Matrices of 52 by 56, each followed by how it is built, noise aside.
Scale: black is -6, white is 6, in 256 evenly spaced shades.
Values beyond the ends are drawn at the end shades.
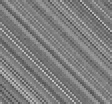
Toeplitz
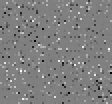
sparse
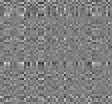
low rank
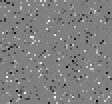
sparse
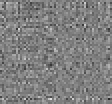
low rank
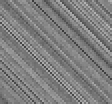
Toeplitz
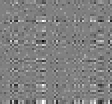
low rank
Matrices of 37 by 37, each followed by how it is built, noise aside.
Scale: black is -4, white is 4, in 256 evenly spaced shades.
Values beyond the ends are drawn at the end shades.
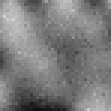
smooth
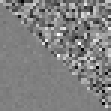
upper triangular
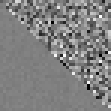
upper triangular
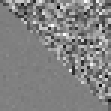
upper triangular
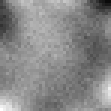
smooth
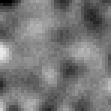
smooth
